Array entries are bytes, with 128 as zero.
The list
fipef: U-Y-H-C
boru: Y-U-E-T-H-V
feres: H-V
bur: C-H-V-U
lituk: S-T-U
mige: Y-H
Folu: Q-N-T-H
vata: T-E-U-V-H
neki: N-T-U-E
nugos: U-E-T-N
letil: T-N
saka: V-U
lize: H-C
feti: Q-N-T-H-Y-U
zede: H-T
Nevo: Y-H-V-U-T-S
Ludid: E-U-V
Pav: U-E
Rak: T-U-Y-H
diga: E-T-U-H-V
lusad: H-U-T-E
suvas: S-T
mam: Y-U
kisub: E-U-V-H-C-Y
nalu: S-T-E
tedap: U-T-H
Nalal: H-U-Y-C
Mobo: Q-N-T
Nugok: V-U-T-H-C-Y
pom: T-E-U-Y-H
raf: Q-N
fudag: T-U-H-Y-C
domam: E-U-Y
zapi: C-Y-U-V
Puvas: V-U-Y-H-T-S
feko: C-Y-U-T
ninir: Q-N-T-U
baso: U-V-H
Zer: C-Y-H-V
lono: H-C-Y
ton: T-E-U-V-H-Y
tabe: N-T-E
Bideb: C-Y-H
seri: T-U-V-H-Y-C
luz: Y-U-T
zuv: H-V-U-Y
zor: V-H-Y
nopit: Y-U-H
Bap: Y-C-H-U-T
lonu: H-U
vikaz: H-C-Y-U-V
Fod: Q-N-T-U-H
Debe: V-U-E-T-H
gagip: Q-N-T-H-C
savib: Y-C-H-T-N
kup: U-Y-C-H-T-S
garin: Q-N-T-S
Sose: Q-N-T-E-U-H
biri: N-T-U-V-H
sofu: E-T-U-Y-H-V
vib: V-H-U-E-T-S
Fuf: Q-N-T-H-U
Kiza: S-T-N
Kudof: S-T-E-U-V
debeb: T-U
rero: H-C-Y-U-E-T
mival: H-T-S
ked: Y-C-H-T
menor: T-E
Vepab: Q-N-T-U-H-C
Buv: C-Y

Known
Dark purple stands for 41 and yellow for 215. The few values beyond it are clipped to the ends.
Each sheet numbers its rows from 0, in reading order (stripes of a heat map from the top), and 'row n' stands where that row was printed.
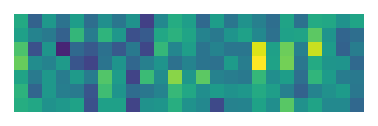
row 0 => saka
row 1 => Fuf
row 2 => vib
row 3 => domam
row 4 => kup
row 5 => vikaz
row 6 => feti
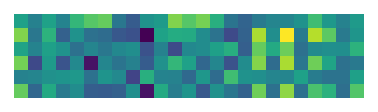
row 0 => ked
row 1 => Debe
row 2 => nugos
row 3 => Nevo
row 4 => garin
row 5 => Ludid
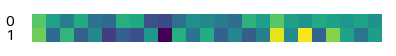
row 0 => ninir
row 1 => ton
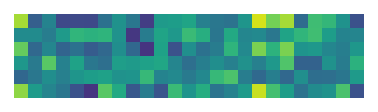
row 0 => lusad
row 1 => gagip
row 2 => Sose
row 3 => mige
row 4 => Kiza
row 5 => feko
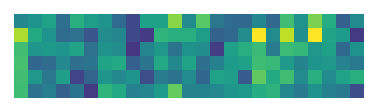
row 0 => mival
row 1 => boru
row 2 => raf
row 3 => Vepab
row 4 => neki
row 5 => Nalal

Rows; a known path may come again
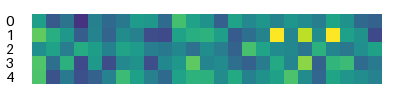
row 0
lonu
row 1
boru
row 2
Mobo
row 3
Puvas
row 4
Bap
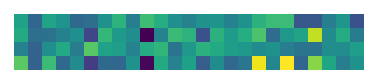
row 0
fipef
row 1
biri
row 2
lize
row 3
ton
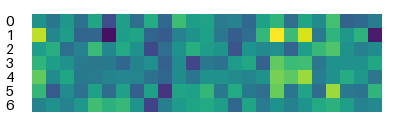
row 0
zor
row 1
sofu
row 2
Folu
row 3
nugos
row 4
menor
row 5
kisub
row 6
gagip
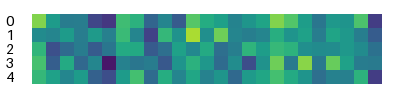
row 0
feko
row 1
kup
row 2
Vepab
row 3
Nevo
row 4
mam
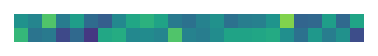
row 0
mige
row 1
Nalal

